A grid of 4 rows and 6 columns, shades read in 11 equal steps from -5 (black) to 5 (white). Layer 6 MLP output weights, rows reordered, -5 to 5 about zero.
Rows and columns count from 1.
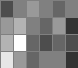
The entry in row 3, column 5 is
-1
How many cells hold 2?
2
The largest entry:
5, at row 3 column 2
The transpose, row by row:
-2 1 2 4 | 0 2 5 1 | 1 0 -1 -1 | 0 -1 -2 0 | -1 1 -1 0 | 0 -3 -2 -3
